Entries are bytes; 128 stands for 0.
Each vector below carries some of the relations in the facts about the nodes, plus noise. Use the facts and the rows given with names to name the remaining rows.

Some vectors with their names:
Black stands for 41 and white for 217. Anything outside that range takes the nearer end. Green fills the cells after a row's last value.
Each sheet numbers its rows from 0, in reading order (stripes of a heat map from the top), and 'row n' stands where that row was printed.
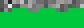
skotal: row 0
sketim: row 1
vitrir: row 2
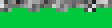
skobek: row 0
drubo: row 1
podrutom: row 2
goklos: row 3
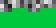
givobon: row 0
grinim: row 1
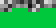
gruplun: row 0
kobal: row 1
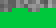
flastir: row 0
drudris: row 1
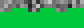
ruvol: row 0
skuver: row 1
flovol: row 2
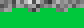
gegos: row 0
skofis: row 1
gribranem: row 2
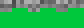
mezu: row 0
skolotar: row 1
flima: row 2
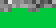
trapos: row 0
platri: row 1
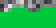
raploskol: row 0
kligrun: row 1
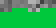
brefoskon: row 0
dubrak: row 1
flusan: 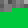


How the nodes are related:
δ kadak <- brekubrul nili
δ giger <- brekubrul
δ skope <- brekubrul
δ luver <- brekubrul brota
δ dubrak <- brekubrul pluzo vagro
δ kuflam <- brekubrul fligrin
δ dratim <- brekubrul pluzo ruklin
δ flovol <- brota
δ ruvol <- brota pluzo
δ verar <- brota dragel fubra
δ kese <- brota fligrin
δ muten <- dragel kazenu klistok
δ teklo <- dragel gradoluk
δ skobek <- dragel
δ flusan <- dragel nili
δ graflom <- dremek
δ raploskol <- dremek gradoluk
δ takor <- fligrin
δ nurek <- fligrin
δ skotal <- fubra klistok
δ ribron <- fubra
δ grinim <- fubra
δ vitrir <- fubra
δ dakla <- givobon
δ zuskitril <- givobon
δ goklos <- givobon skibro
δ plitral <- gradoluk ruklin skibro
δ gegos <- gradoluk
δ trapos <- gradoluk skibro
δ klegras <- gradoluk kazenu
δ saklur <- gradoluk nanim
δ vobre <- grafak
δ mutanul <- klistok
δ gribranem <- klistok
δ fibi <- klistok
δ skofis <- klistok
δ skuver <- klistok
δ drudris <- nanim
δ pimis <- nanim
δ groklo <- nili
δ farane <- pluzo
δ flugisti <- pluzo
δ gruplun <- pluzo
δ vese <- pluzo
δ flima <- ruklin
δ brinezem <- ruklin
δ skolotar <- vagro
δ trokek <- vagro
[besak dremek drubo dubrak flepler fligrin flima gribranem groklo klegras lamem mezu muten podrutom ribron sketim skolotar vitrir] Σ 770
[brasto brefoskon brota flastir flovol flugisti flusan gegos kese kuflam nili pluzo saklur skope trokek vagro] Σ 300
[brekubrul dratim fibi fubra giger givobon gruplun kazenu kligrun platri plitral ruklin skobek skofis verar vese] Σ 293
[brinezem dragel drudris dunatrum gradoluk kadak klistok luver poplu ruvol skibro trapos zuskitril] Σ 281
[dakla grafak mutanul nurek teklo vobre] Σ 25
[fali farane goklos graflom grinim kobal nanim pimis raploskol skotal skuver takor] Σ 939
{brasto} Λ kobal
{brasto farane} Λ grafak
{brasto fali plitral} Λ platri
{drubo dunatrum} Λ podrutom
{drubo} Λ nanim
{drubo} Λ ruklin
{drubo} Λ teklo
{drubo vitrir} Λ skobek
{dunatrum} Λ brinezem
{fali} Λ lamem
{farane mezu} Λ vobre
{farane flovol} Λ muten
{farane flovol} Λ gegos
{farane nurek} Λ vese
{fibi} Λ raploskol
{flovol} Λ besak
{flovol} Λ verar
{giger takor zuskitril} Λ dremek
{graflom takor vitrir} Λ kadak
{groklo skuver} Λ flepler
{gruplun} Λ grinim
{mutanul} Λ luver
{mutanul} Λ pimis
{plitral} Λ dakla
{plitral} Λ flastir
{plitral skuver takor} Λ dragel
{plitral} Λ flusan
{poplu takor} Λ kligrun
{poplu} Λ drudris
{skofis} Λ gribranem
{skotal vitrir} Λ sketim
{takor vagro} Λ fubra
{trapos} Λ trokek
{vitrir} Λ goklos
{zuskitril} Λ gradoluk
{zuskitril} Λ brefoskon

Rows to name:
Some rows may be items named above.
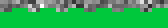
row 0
kese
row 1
skibro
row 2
vagro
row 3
vitrir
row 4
lamem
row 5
gruplun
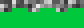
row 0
fubra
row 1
raploskol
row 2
brota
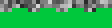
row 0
vagro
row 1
graflom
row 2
klistok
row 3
dakla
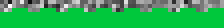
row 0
nanim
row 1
dragel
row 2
raploskol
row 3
fligrin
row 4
fubra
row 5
skolotar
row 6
kazenu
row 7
klegras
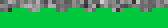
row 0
zuskitril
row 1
brinezem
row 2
flastir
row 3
nurek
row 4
verar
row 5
flastir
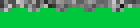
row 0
vobre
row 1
vagro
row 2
kuflam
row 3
groklo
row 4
dratim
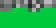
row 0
brasto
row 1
fali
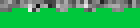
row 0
poplu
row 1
brekubrul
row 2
brinezem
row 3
skobek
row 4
kadak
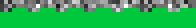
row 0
takor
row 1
teklo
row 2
pimis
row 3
mutanul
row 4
gradoluk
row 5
takor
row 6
ruklin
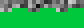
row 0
pluzo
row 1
giger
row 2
brota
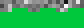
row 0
muten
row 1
ribron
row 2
nanim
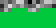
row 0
pimis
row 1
grafak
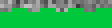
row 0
dunatrum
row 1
brinezem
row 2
nili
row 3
flepler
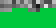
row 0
besak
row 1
plitral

